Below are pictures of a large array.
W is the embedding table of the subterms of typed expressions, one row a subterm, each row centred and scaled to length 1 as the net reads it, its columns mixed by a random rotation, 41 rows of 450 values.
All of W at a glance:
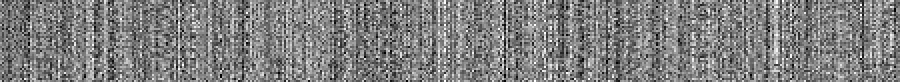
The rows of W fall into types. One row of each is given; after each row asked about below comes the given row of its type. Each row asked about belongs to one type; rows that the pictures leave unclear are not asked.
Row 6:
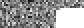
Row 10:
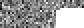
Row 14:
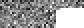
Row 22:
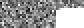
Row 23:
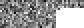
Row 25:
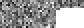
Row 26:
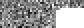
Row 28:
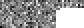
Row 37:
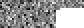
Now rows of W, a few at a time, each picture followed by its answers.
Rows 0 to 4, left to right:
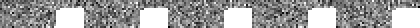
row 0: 14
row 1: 25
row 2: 28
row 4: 26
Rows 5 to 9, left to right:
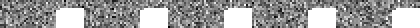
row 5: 10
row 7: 28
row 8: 22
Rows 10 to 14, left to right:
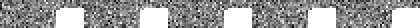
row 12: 6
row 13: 23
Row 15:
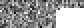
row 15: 23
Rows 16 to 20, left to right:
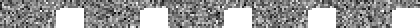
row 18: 14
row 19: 10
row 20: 37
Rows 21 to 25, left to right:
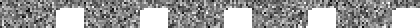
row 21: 22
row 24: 14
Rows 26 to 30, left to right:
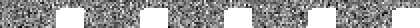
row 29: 14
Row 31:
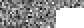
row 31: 6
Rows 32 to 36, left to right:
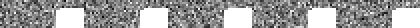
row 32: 10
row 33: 10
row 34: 22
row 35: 25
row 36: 28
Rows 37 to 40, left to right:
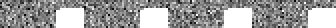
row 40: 6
